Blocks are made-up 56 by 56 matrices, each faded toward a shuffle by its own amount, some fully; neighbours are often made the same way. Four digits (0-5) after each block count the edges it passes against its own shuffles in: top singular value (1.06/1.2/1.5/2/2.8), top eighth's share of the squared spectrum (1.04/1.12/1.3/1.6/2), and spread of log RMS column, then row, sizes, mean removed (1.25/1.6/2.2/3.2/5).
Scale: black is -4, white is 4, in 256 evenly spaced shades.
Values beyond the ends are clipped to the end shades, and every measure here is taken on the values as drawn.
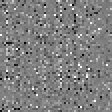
3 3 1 0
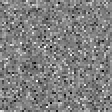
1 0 0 0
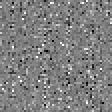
1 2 2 0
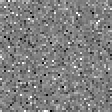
0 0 0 0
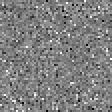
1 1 0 0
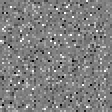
2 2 0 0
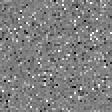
0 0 0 0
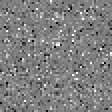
2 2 0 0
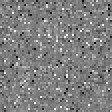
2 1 0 0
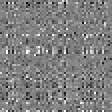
5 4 3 3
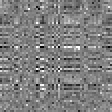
5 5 3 3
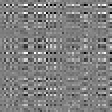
5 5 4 4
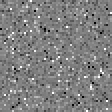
0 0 0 0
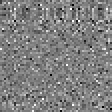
4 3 2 2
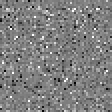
3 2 0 1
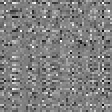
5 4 3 3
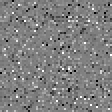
2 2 0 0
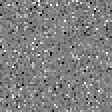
2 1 0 0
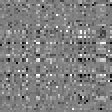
5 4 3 3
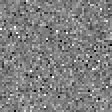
0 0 0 0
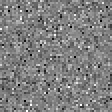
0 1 0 1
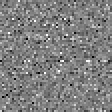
1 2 0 2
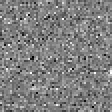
0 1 0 2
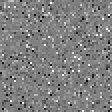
2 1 1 0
